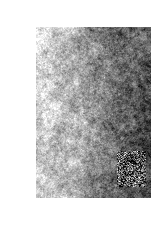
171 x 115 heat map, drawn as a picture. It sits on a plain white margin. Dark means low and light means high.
Stripes: none. Slope: up to the left. Roughest part: bottom right. Odd patch: rougher, in the bottom right.
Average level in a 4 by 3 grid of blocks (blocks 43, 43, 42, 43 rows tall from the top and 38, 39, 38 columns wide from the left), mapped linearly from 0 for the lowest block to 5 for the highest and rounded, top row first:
521 / 530 / 530 / 520
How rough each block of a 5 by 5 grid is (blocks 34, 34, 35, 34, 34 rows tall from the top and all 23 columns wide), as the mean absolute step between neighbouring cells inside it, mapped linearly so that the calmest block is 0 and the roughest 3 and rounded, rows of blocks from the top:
0 0 0 0 0
0 0 0 0 0
0 0 0 0 0
0 0 0 1 2
0 0 0 2 3
